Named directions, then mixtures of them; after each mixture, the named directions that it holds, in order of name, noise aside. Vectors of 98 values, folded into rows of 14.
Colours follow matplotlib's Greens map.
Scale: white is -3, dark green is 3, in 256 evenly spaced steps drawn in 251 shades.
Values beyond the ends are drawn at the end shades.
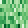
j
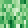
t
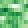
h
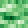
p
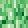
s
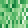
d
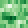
p, t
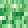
h, s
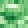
h, p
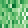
d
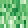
t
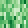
t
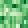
h, t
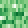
h, s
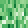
s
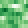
h
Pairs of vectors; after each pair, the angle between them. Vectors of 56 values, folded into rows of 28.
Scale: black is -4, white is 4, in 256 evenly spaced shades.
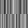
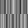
nearly parallel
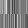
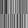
nearly opposite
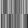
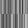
orthogonal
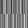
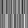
nearly parallel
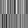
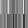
orthogonal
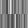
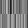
nearly opposite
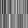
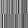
partly opposed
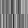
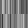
partly opposed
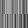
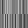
nearly parallel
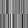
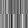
nearly opposite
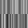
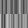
nearly opposite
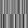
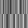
nearly opposite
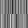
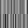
orthogonal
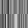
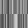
nearly parallel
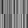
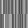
nearly opposite
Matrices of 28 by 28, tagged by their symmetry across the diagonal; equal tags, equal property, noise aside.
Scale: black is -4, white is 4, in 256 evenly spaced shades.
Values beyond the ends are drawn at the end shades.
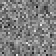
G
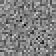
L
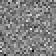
G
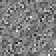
L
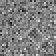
L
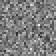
G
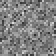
L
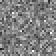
L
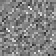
L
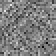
L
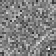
L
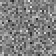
G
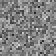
L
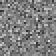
G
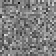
G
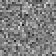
G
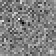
L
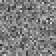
G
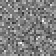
L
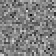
G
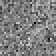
G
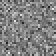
L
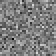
G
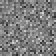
L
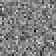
G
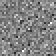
L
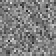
G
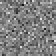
G
